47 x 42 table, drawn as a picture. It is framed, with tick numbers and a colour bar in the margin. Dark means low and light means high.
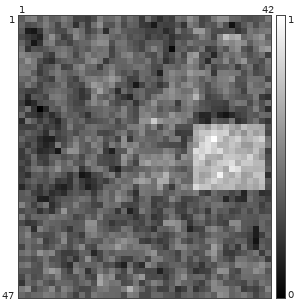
Grain: blotchy. Odd patch: higher, in the middle right. Ninth with the lowest average: middle left. Ninth with the highest average: middle right.
